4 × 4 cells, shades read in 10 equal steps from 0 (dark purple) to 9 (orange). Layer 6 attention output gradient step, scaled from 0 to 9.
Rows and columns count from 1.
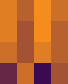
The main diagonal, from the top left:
8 5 8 5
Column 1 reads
8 8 7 2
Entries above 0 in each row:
4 4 4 3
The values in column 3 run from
0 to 9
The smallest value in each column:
2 5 0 5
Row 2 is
8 5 9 6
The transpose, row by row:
8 8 7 2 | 6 5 5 7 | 9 9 8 0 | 7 6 6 5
